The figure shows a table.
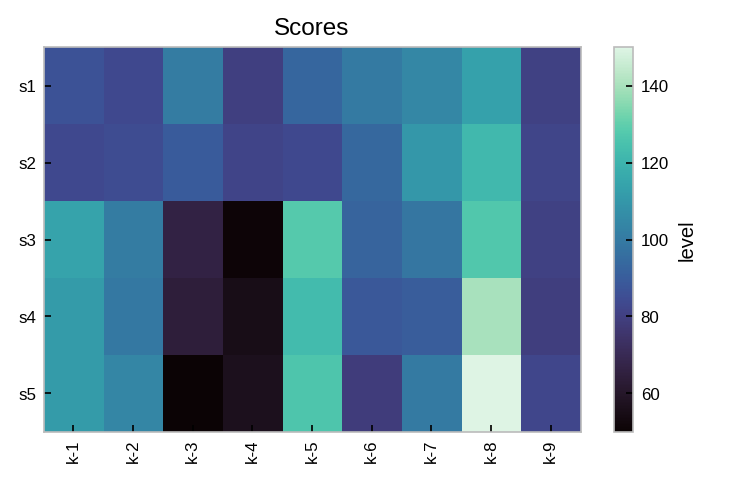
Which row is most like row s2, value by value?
s1
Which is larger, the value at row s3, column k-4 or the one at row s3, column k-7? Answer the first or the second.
the second
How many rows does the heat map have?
5
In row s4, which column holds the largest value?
k-8
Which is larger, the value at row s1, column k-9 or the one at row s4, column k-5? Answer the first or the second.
the second
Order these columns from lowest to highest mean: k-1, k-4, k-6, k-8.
k-4, k-6, k-1, k-8
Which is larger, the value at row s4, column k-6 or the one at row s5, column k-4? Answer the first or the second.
the first
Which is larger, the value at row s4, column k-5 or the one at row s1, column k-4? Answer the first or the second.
the first
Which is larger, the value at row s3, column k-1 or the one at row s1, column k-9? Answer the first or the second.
the first
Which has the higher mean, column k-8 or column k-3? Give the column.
k-8
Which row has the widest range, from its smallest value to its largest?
s5
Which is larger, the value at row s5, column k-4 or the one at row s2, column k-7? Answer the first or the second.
the second
